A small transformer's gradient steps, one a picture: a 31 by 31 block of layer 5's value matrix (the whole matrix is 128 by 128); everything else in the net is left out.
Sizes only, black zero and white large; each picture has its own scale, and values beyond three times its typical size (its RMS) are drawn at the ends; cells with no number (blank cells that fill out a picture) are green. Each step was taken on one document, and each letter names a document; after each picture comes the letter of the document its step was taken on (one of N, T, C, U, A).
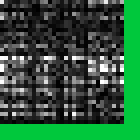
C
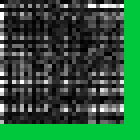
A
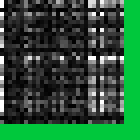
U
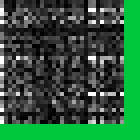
U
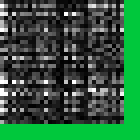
C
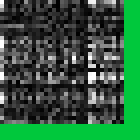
C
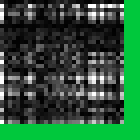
U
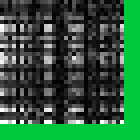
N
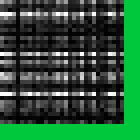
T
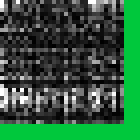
C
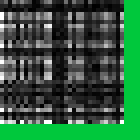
N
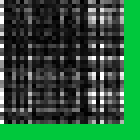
U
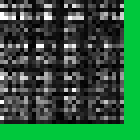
A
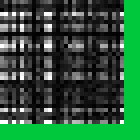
N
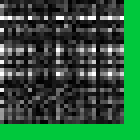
T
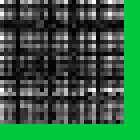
T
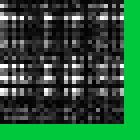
A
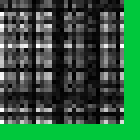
N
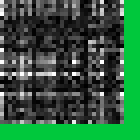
U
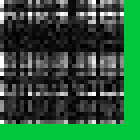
T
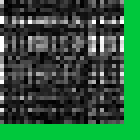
C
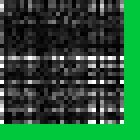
U
